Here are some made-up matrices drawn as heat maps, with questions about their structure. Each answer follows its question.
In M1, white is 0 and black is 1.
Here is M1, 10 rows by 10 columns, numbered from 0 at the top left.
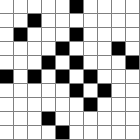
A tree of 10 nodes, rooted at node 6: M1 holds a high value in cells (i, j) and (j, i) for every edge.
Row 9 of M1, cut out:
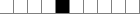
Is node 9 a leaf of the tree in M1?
yes
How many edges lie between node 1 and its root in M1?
3
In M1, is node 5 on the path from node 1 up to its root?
yes
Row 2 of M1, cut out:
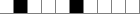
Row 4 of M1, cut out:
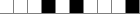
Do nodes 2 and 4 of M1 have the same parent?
yes
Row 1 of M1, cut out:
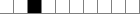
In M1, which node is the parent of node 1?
2
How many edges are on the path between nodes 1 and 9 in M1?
4
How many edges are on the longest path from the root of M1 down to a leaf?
4
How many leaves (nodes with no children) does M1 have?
5
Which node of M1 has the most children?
5
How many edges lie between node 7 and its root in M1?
1
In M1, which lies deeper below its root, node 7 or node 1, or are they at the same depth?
node 1
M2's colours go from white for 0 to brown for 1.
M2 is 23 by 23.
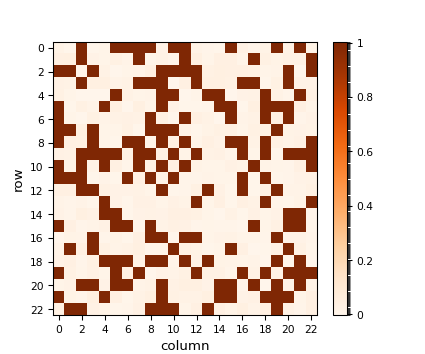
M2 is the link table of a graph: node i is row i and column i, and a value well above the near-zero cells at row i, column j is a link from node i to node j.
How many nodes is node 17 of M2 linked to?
5
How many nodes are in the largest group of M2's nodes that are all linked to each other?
4
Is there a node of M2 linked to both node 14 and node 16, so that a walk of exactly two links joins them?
no
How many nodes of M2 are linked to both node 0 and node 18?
6
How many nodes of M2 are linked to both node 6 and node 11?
3
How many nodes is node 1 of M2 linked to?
5
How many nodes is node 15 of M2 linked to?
7
